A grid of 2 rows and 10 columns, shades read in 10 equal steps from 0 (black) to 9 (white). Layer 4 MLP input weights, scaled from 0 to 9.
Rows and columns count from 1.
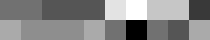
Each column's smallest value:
4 4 3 3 3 4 0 4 3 2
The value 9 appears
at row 1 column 7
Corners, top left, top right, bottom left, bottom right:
4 2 6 6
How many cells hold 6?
3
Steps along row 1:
same down same same up up down same down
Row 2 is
6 5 5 5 6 4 0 4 3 6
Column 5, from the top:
3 6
